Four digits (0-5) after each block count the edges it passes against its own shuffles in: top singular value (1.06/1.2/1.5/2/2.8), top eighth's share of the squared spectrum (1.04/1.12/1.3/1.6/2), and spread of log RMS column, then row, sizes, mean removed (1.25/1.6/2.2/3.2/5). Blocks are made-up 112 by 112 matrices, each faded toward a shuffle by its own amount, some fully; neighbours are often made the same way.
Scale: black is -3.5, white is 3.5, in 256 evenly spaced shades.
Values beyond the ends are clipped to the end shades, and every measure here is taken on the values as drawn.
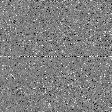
2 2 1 2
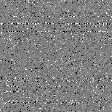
2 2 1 3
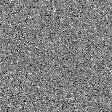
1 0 0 0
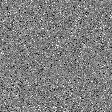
1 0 0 1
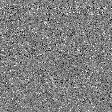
1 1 0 2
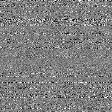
2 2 0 4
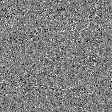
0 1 0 2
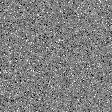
0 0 0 0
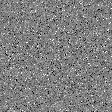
0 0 0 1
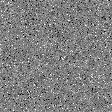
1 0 0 0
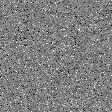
0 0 0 0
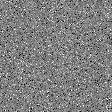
0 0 0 0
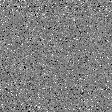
1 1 0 2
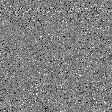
1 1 0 2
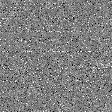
1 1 0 2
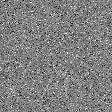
0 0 0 1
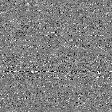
2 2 0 3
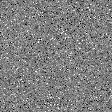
0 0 0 1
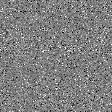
1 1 0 2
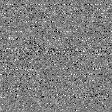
1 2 0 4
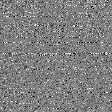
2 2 0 4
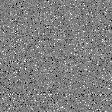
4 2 1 1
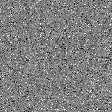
3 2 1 1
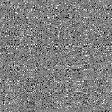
4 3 2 2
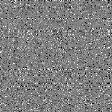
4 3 2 3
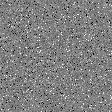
2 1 0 0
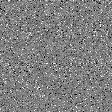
3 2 0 1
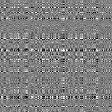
5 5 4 4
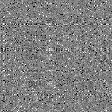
4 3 1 2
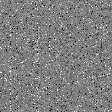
3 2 1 0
